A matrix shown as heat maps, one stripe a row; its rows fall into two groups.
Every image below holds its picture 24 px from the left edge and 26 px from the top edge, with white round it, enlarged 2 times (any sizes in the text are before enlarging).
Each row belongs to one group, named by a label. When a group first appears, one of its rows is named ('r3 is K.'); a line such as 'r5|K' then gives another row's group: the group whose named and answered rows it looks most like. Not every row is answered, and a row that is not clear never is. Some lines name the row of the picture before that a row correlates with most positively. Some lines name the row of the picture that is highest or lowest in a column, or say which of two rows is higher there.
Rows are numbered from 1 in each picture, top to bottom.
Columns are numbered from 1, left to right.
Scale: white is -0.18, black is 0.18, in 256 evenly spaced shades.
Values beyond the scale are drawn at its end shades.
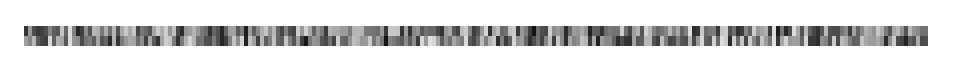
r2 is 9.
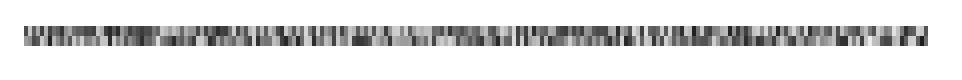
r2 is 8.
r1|9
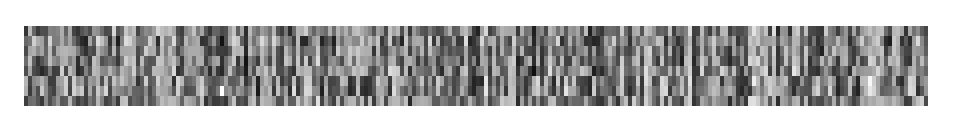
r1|9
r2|9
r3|9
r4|9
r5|9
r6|8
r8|9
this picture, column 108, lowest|2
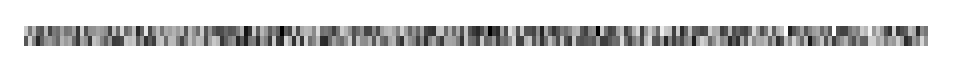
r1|8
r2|9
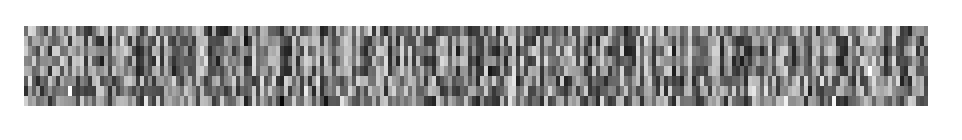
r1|9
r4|8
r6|9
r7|9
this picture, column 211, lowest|1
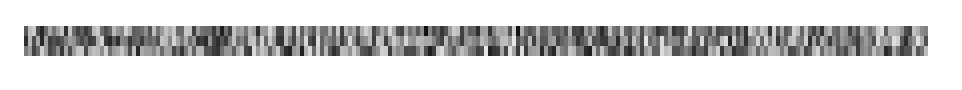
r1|9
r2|9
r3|8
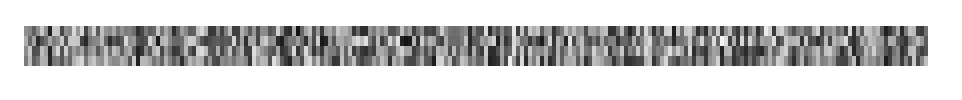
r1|8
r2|9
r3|8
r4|8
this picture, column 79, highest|4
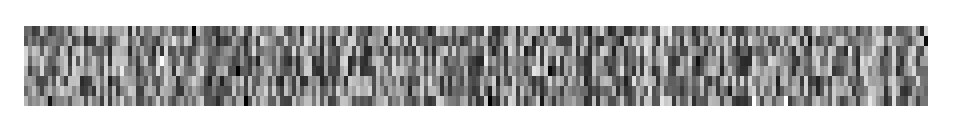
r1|8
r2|9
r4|8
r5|8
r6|9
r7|9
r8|8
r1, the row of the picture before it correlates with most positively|4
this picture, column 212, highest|1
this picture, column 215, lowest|2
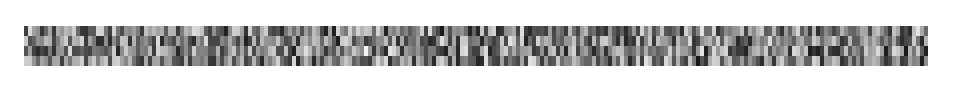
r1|9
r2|8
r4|8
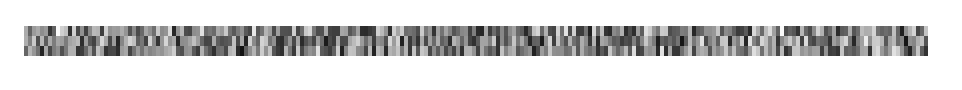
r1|8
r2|9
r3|9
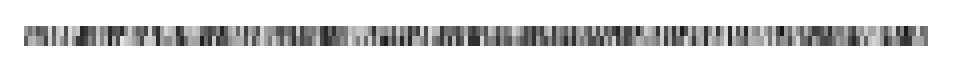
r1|9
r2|9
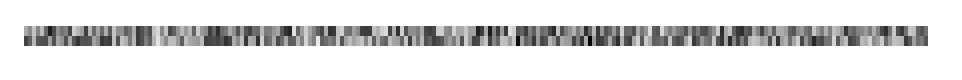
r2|9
